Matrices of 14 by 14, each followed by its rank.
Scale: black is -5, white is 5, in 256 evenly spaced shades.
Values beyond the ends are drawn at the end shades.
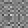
two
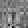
three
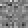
three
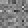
three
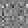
three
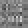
three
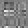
two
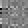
two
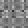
two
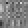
three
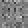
three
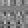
two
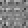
three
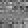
three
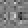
two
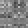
two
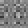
two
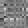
two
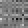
two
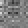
two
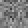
three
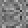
three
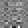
three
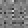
three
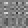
two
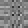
two
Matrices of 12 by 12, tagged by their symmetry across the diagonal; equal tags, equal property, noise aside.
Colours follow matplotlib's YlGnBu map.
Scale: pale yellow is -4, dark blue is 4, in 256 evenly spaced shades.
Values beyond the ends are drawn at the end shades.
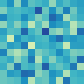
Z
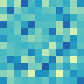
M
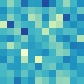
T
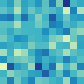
Z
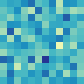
Z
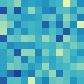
T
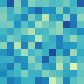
T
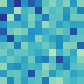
M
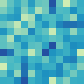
M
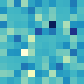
Z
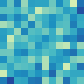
M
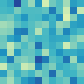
T
